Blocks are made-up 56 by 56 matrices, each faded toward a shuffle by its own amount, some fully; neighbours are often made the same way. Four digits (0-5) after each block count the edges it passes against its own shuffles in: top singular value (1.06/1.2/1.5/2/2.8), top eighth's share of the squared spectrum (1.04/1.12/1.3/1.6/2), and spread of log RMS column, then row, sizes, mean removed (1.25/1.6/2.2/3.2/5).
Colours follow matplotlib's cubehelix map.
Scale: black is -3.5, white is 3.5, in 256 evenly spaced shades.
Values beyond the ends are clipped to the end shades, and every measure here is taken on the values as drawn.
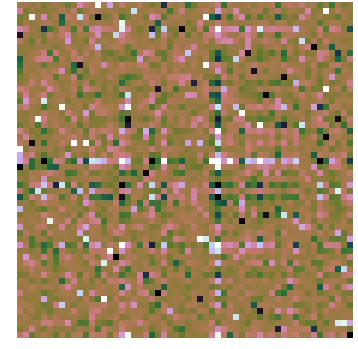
4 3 1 1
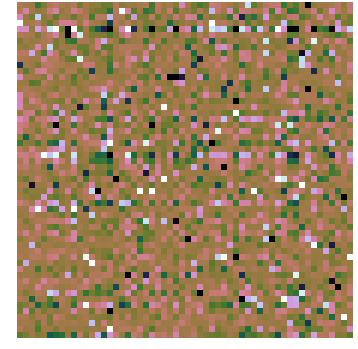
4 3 0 1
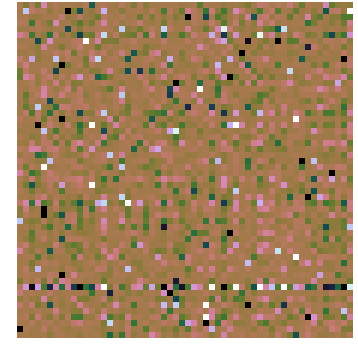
3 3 0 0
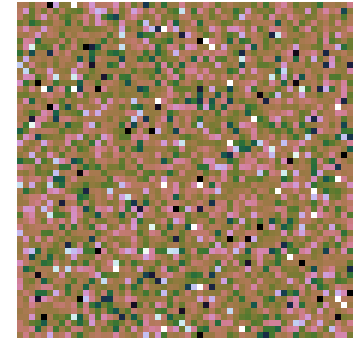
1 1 0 0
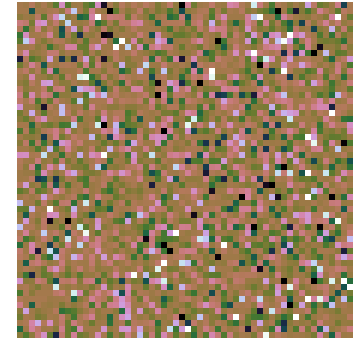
0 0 0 0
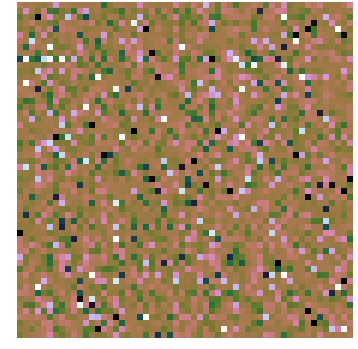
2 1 0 0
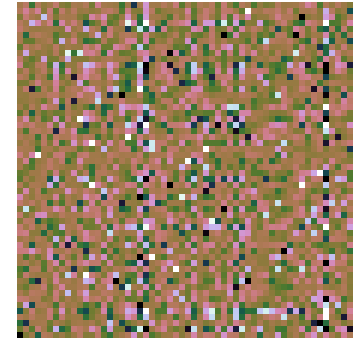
4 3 2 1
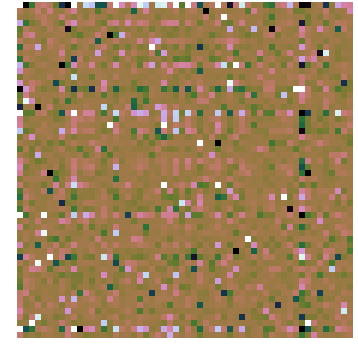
4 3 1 1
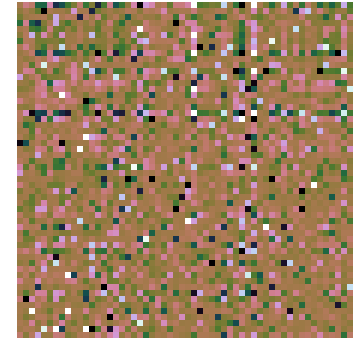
4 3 2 2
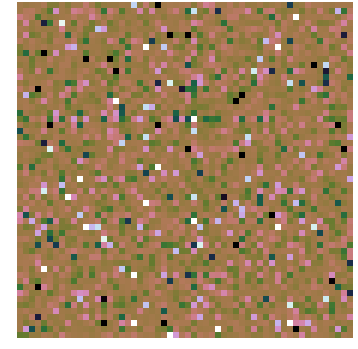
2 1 0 0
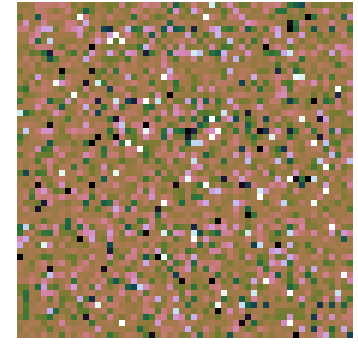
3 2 0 1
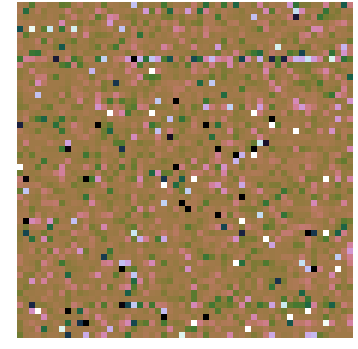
2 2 0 1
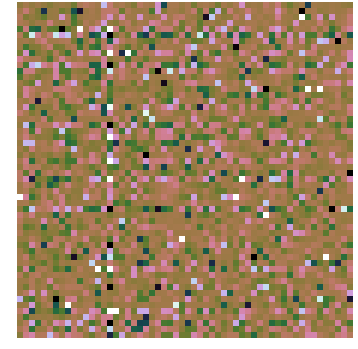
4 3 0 1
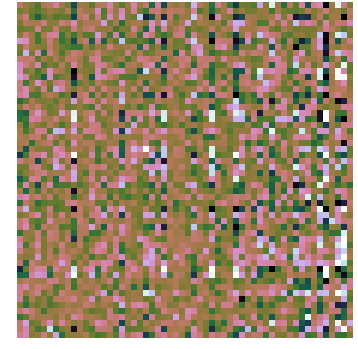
4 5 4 2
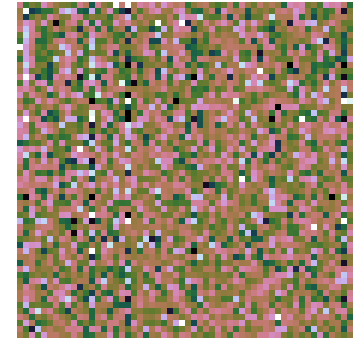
4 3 2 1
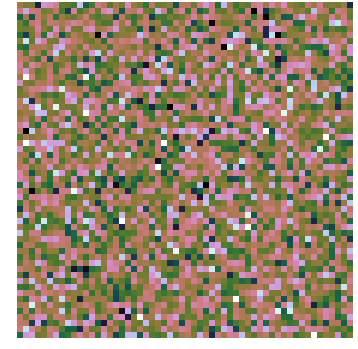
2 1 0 0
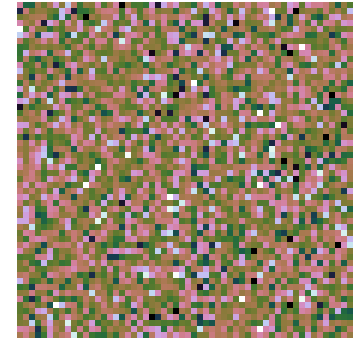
2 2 1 0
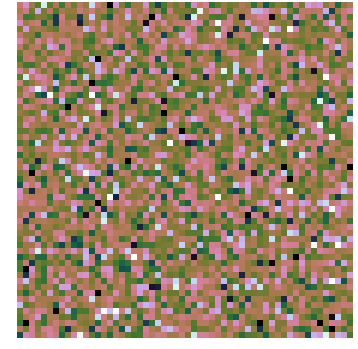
0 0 0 0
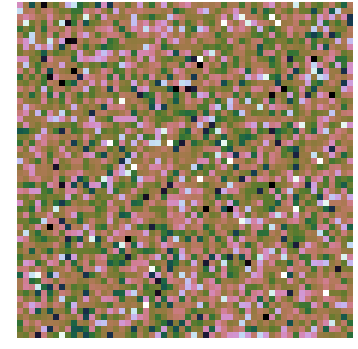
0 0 0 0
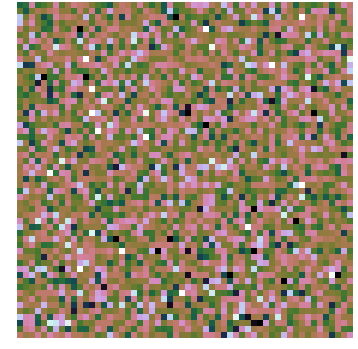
0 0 0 0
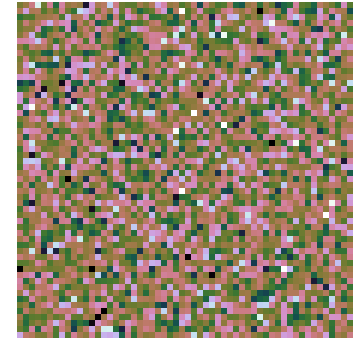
2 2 0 0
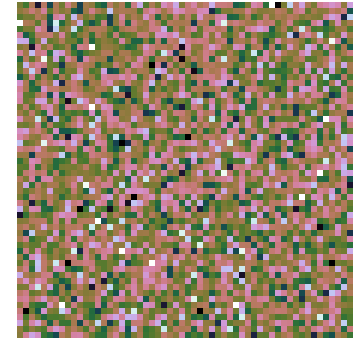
0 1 0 0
